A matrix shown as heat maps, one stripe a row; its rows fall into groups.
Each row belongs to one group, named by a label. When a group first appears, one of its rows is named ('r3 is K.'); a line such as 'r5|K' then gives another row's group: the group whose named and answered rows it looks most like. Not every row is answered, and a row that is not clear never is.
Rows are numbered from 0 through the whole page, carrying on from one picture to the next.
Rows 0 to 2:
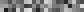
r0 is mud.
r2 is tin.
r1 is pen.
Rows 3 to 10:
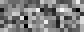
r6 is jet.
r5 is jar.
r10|pen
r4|pen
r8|tin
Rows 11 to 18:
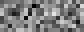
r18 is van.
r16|jar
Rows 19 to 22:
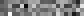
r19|jar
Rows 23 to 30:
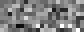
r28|jar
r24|jet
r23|pen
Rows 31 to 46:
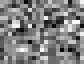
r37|jet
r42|van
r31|pen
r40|jar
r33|jet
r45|van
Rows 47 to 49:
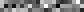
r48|tin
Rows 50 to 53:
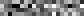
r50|jet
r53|mud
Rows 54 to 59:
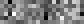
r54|mud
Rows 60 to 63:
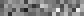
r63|mud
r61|van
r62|pen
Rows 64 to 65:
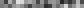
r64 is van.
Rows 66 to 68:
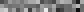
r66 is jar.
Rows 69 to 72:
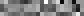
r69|pen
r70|jar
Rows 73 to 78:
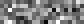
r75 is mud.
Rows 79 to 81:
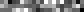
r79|mud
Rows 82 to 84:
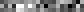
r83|van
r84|van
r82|jar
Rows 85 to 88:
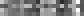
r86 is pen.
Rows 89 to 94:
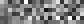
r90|mud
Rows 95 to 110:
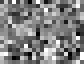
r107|mud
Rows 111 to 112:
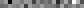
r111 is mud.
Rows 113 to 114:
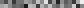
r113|tin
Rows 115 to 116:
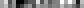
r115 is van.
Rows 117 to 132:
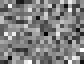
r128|mud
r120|pen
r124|jar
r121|tin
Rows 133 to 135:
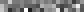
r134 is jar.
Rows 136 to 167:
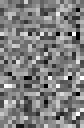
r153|van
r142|jar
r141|pen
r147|jet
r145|jar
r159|jar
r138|jar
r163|pen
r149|pen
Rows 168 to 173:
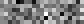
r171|pen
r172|pen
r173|mud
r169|van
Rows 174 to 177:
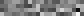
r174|jet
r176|jar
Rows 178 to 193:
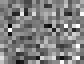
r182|tin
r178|pen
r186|mud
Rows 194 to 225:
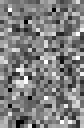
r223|pen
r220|mud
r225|van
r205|pen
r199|jet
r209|pen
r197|mud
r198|pen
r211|van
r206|jet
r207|pen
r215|van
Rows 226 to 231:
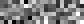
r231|tin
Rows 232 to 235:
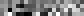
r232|jet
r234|mud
